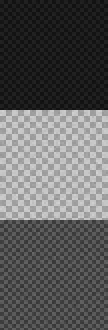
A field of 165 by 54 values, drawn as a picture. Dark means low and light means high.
The table splits into 3 rows of 1 panel. Panel 1,1: very low, checkered, faint in contrast. Panel 2,1: high, checkered. Panel 3,1: low, checkered.
